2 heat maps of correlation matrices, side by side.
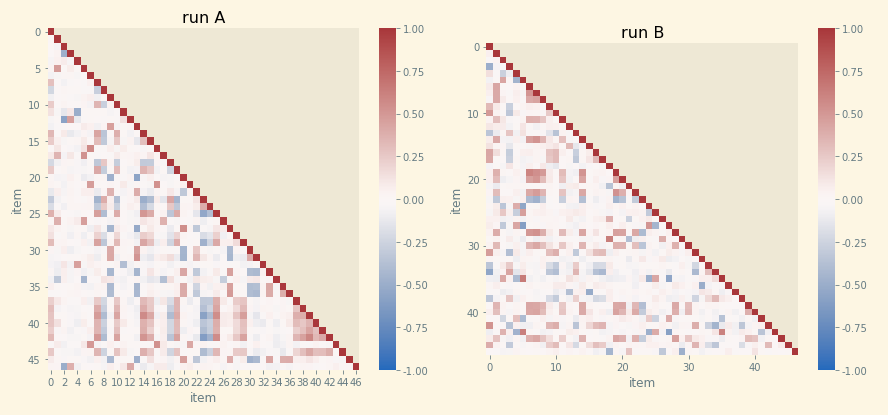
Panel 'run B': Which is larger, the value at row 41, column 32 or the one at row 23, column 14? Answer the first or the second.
the first
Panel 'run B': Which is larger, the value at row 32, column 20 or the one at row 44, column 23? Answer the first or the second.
the first
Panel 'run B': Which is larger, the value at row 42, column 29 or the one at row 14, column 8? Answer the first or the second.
the second
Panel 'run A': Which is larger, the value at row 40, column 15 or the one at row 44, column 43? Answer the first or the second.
the first
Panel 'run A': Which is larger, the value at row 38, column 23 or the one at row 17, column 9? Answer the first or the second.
the second
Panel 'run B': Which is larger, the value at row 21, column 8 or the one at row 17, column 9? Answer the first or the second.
the second
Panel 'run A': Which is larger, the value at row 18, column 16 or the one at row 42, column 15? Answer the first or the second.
the second
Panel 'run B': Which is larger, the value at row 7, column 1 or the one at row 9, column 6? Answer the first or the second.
the first
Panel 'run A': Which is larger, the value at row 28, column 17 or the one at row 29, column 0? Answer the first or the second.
the second
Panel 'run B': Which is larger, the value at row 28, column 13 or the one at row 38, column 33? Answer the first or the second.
the second
